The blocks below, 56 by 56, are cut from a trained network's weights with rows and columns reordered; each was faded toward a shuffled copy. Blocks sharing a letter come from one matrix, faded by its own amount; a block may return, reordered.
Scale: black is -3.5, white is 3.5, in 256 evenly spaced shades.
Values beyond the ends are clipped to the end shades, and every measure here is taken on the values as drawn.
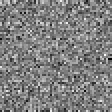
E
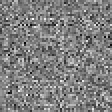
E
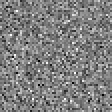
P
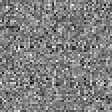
E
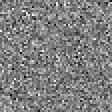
P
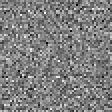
E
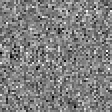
P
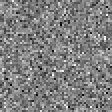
P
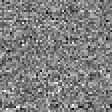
E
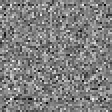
E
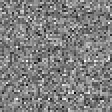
E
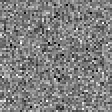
P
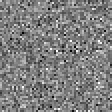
P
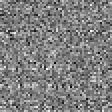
E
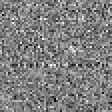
E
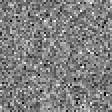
P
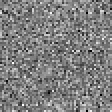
E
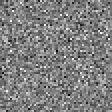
P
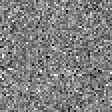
P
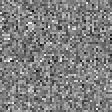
E
